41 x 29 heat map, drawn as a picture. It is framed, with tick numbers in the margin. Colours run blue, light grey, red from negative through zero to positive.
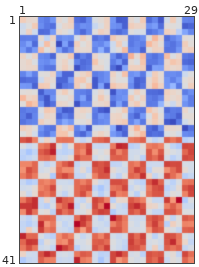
The halves do not mirror each other. A checkerboard runs through the table. Overall the values sit about 50% of the way up the scale. The bottom part is higher, past a seam about 50% of the way down.
